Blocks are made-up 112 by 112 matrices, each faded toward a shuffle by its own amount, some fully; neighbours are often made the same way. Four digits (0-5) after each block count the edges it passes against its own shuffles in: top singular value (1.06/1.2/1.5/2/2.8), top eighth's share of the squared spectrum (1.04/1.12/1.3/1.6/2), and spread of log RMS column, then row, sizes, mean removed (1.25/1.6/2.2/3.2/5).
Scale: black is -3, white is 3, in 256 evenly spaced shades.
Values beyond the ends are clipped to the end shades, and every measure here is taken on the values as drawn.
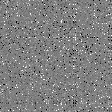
3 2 1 1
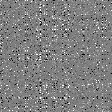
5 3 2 2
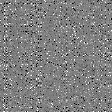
4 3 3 2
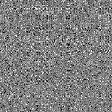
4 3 2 2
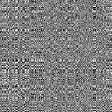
5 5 4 4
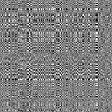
5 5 4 4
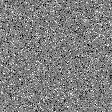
0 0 0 0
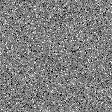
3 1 0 0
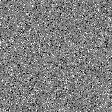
1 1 0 0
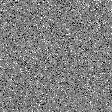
0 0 0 0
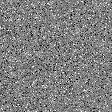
2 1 0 0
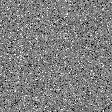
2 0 0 0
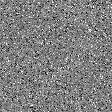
1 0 0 0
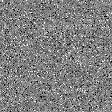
3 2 0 1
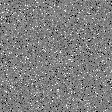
0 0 0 0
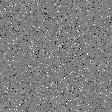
0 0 0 0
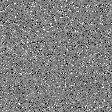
1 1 0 2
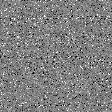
1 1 0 2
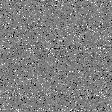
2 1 0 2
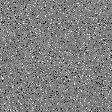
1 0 0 1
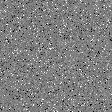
0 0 0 0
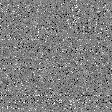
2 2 0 2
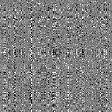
5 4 3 3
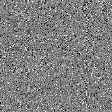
3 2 1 0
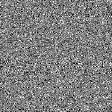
1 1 0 3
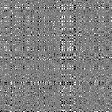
5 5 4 4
